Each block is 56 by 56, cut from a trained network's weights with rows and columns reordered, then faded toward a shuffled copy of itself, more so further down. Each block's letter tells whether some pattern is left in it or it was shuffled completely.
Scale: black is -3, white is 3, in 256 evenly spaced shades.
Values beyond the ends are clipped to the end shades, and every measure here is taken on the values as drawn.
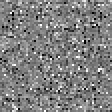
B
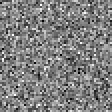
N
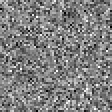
B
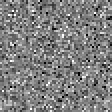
B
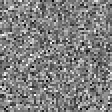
B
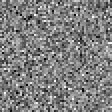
N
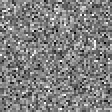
N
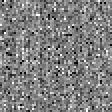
B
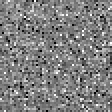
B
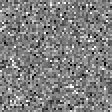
N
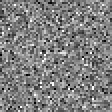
B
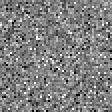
N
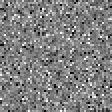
N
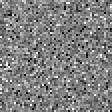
N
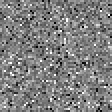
N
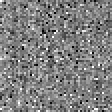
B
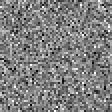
B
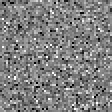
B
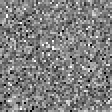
N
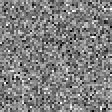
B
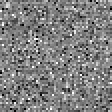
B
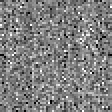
B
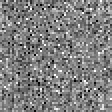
B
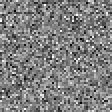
N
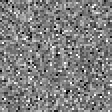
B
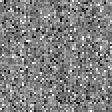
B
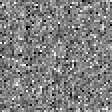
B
